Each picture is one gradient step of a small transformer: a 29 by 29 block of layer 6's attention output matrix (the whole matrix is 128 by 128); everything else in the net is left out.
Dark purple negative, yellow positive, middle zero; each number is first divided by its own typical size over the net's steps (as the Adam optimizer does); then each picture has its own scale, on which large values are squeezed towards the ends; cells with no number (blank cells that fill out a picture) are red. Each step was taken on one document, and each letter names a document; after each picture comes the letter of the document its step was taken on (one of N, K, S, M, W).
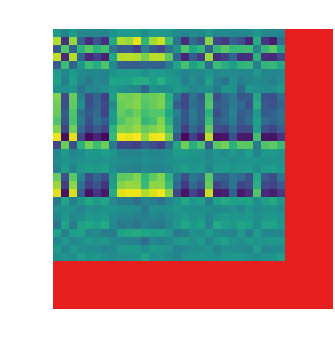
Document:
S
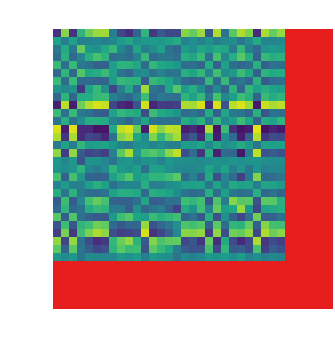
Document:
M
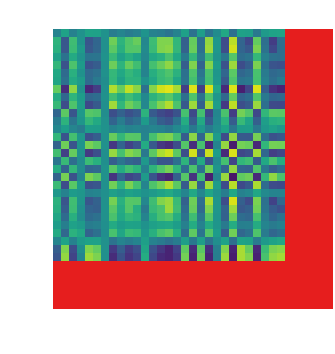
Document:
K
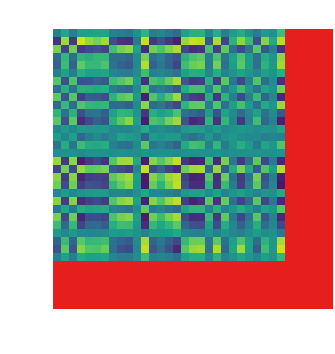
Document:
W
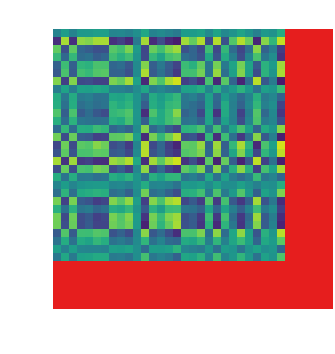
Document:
W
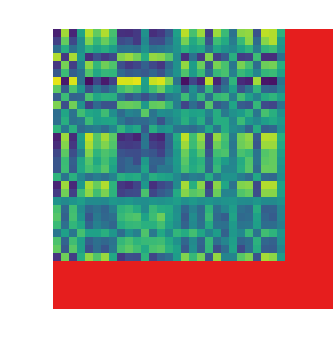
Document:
S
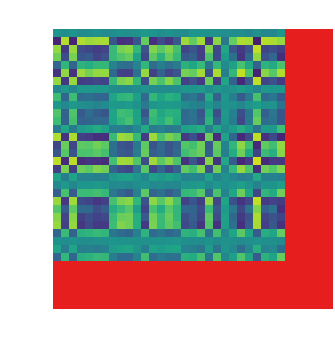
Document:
W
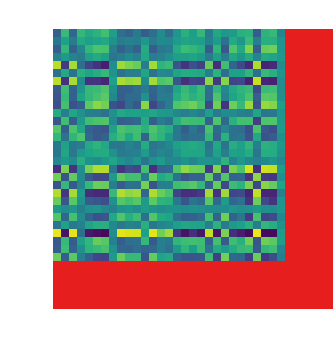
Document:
M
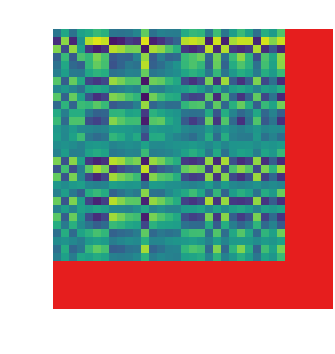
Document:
W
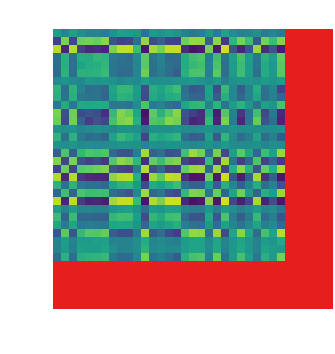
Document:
W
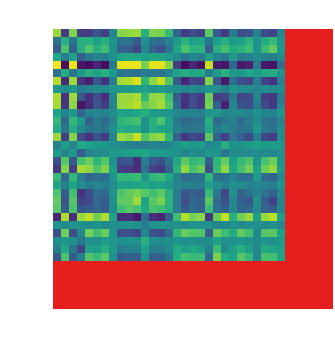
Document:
S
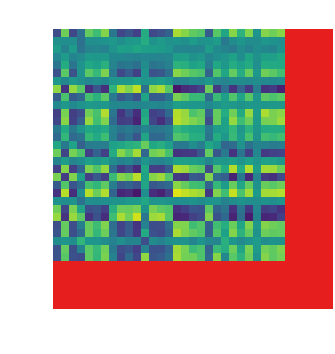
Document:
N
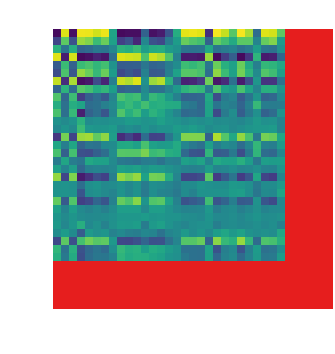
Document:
S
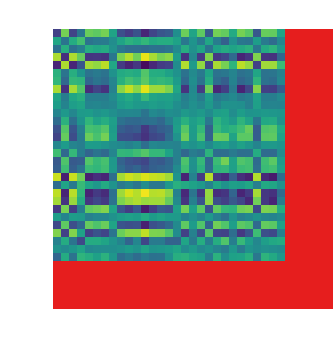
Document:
S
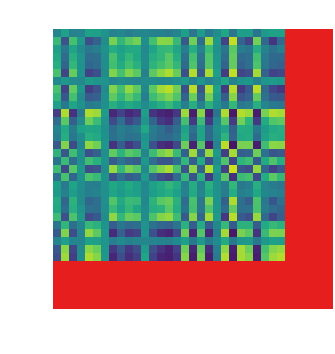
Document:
K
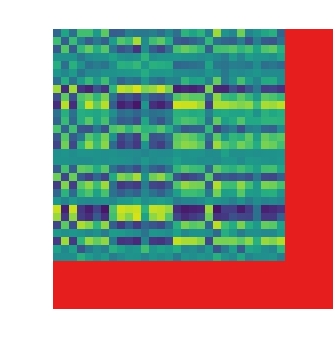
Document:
N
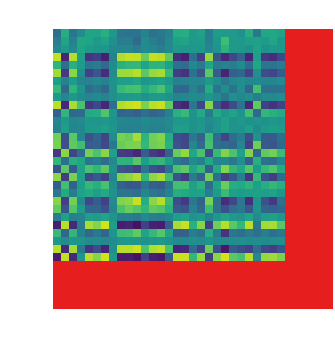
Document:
N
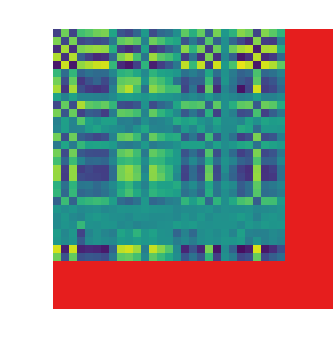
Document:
S
